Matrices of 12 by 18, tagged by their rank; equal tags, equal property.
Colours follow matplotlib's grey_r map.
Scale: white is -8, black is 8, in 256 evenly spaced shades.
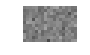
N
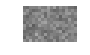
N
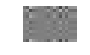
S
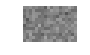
N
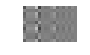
S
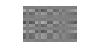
S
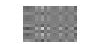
S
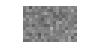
N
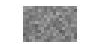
N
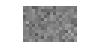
N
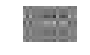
S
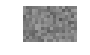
N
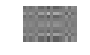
S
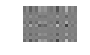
S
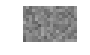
N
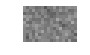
N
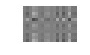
S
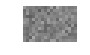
N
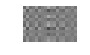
S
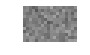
N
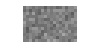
N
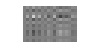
S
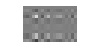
S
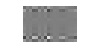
S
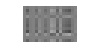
S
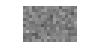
N
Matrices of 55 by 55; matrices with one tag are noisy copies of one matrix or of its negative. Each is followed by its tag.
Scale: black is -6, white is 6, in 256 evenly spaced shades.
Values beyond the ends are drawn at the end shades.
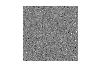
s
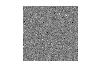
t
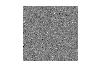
t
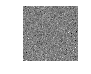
s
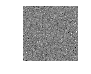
s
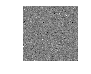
t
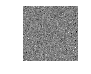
s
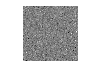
s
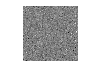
s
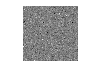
t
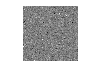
t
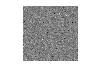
t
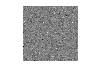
t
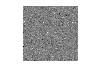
t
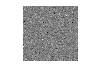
t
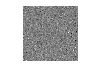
s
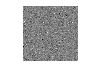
t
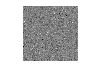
t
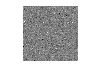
t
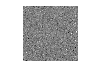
s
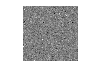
t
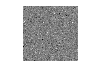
t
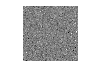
s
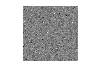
t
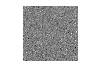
s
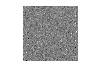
s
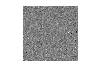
s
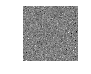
s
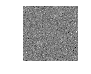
s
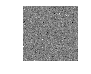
t
